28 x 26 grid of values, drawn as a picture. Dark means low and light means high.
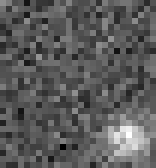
Bumps: one, in the bottom right. Ninth with the highest average: bottom right. Mirror symmetry: none. Histogram: skewed, a long tail of high values.
